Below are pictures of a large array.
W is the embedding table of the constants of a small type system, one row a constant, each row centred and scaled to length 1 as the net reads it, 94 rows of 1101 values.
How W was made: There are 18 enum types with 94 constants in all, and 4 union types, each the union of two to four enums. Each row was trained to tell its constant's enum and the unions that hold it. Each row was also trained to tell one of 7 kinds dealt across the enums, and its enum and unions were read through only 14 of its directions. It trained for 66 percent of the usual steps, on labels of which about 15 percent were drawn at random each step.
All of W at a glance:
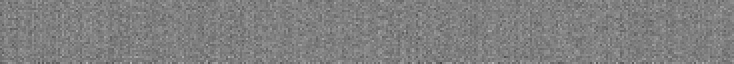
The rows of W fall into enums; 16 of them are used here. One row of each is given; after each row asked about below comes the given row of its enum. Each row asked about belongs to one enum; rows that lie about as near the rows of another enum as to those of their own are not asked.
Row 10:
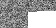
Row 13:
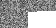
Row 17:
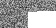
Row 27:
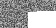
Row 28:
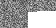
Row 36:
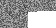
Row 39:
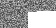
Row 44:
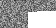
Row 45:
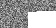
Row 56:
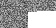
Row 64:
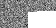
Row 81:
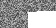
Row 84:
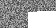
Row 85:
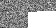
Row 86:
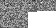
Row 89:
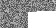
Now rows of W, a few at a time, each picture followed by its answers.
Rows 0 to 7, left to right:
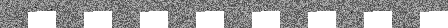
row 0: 27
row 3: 64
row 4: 81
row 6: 89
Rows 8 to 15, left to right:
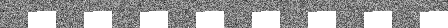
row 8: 85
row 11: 39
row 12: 56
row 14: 45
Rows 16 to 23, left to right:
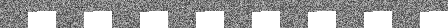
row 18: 28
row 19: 89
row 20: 81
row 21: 56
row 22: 85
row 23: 36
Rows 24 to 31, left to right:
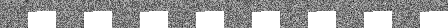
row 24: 39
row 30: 85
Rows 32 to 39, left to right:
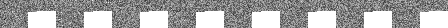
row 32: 84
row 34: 81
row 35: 45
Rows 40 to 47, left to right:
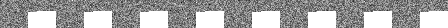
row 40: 27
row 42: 81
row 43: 13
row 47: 81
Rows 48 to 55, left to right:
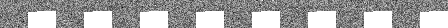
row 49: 45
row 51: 44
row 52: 28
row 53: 27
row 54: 64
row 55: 36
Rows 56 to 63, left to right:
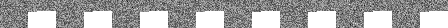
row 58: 64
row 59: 39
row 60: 86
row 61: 27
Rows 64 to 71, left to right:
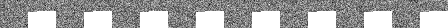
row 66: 27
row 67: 56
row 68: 86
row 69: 45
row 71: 56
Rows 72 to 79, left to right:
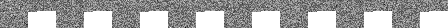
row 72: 85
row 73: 56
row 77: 44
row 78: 64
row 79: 36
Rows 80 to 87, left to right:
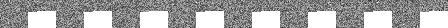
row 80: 44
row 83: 89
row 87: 64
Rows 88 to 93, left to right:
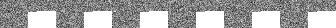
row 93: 36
